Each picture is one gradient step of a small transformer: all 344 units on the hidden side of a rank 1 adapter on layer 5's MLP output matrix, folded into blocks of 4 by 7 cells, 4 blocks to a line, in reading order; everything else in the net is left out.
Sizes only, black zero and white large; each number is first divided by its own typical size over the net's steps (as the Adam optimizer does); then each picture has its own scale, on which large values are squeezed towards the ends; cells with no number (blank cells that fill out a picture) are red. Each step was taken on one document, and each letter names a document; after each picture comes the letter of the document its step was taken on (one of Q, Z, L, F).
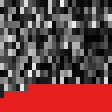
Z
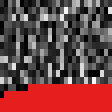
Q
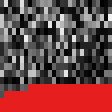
Z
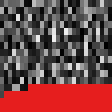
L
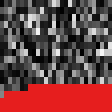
L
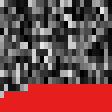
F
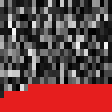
Z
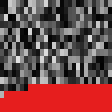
L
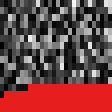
Q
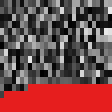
Q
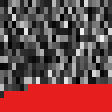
Q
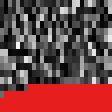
Q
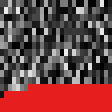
F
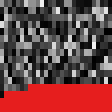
F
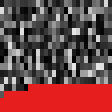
L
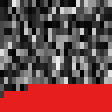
Q
